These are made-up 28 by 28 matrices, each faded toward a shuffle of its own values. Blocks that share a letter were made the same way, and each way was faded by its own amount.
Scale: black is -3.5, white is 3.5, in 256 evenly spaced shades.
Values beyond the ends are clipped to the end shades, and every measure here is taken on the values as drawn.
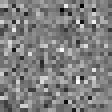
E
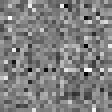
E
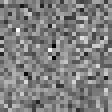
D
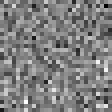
D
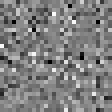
E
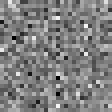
E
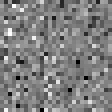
E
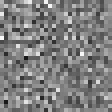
E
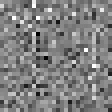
E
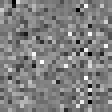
E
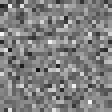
D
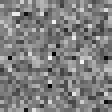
D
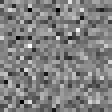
E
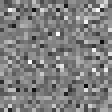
E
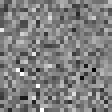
E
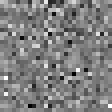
E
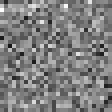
D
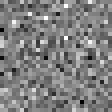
E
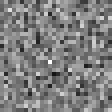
D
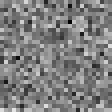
D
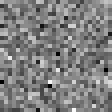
D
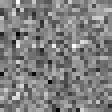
D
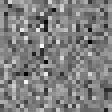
E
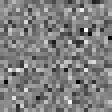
E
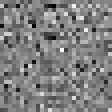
E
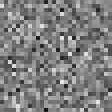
D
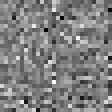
E
